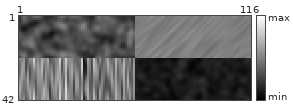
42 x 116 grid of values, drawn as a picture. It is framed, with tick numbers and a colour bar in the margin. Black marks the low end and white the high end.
The table splits into 2 rows of 2 panels. Panel 1,1: low, blotchy. Panel 1,2: middling, slanting up to the right, faint in contrast. Panel 2,1: middling, streaked downward, strong in contrast. Panel 2,2: very low, blotchy, faint in contrast.
